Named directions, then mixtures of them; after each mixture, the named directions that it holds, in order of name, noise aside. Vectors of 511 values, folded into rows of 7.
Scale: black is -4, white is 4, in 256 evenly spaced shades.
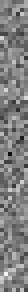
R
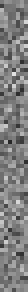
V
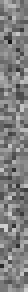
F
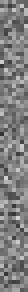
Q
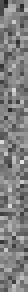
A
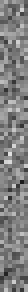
A, R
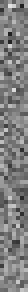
A, F, Q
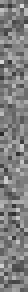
Q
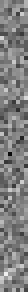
R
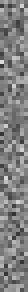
Q, V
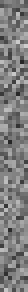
R, V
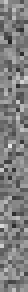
F, Q, R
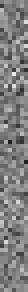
V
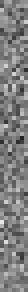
R, V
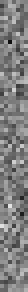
A, F, V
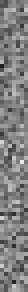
A, Q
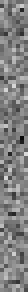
Q, R, V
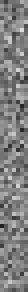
F, Q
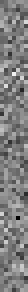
Q, V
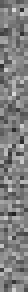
A, Q, R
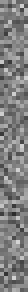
Q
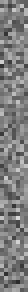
Q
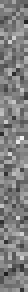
Q, R, V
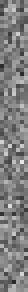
A, F, Q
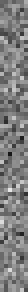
A, R, V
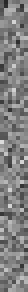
A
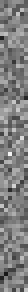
R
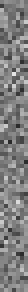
V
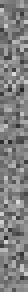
V
